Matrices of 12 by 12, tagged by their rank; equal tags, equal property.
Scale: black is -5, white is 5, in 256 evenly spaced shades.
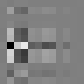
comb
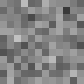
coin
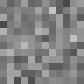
coin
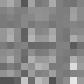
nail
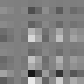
comb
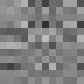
nail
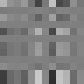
comb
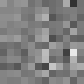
nail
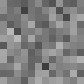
coin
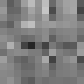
nail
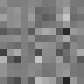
nail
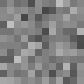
coin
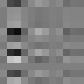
comb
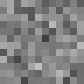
coin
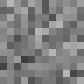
coin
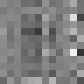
nail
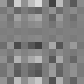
comb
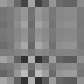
comb
